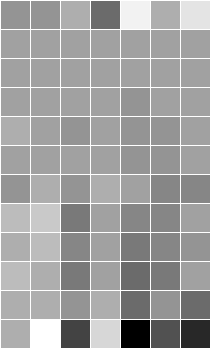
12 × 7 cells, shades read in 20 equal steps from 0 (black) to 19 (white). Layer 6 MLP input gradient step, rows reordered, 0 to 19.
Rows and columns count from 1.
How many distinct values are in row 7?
4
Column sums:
150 158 127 146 122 127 133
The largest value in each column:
14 19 13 16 18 13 17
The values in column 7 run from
3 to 17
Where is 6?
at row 12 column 6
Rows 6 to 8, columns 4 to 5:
12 11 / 13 12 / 12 10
